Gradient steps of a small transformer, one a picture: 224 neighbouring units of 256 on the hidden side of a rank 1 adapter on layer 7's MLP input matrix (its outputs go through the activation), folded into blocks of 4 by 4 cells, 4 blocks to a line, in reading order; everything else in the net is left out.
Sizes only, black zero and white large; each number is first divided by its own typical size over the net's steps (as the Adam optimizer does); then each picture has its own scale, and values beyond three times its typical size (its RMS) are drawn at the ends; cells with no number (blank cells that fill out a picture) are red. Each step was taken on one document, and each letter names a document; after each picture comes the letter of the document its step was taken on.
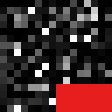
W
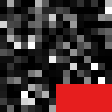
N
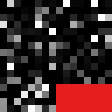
N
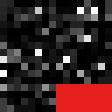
W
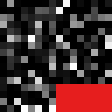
N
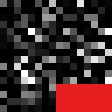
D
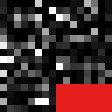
W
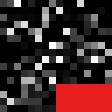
D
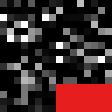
D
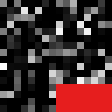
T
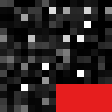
W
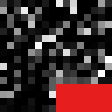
T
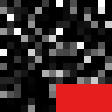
T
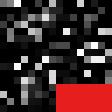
D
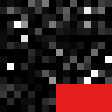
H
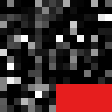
N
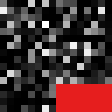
T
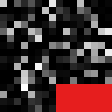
D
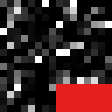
T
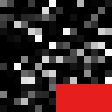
D
